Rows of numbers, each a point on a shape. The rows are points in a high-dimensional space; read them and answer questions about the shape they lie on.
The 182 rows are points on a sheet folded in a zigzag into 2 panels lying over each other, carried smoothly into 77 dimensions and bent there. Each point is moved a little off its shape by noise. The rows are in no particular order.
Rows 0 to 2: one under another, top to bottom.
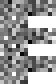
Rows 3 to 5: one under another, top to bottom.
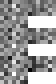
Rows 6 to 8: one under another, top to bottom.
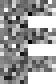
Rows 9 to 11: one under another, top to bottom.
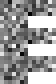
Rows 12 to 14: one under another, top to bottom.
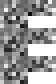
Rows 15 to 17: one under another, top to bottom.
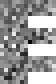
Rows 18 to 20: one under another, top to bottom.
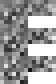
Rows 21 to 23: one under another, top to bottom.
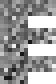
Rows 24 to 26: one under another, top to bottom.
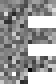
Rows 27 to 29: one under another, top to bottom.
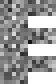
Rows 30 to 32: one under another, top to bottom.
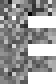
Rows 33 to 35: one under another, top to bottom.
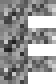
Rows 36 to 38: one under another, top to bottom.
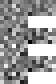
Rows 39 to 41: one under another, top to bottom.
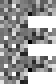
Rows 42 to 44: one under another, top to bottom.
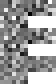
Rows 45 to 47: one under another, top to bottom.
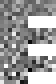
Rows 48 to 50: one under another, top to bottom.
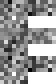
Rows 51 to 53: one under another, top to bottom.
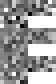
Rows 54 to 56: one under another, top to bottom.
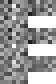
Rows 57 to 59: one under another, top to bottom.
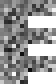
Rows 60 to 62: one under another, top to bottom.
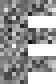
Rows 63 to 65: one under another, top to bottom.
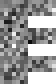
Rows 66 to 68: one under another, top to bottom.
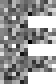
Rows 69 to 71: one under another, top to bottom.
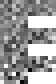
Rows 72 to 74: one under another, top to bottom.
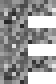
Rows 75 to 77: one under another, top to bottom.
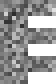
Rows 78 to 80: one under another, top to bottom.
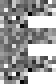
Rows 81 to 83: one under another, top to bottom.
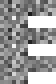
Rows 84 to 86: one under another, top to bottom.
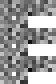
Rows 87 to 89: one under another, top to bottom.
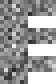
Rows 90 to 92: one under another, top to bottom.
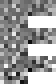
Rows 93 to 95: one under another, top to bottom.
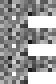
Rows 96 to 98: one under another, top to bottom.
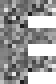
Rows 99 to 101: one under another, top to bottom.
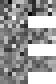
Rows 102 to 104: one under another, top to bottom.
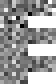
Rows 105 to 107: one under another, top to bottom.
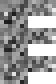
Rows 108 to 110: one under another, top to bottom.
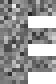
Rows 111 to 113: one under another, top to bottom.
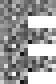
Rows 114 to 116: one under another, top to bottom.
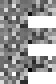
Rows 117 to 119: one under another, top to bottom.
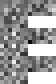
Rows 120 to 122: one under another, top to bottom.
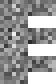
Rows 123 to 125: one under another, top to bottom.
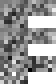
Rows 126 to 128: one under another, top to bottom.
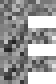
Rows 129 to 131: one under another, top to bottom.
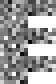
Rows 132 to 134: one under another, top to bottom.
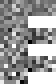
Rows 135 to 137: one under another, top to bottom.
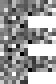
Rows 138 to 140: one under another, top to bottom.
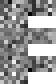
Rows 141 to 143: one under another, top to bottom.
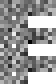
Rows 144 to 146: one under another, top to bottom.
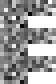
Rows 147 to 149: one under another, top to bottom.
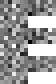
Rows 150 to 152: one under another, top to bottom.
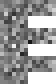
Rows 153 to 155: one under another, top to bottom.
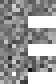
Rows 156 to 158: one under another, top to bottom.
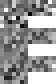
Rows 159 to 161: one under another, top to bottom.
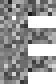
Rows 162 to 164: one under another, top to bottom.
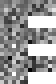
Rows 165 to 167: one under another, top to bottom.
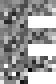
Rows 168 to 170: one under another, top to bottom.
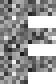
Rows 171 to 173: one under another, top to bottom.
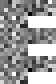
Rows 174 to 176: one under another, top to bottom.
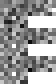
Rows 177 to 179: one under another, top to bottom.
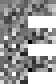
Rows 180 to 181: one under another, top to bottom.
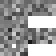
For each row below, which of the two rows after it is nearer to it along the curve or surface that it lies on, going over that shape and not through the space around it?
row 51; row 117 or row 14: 14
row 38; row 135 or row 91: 91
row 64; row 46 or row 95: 46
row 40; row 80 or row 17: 80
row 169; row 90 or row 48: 90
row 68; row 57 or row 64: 57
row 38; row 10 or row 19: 19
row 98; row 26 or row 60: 26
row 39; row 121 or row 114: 114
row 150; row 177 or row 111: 111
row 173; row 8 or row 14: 14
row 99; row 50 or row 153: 50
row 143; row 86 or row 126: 86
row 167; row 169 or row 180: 169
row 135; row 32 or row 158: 32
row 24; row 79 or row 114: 79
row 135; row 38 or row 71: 71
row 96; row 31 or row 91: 91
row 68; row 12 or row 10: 12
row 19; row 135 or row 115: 115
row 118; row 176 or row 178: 178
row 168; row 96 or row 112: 112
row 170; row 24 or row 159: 159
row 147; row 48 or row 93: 48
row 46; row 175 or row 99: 99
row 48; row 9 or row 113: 9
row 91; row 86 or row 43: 43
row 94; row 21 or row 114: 21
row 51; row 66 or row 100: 66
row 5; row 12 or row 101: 12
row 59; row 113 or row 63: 113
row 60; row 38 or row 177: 38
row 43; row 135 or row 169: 169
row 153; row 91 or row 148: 91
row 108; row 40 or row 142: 142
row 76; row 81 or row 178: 81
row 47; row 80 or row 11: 80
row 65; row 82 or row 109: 109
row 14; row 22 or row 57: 57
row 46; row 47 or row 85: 47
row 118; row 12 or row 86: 12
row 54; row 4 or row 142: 142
